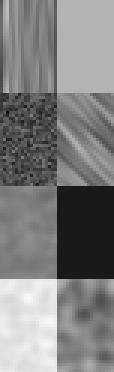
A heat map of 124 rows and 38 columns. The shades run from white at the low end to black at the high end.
The table splits into 4 rows of 2 panels. Panel 1,1: middling, streaked downward. Panel 1,2: low, flat. Panel 2,1: high, fine-grained. Panel 2,2: middling, slanting down to the right. Panel 3,1: middling, blotchy, faint in contrast. Panel 3,2: very high, flat. Panel 4,1: very low, blotchy, faint in contrast. Panel 4,2: middling, blotchy.
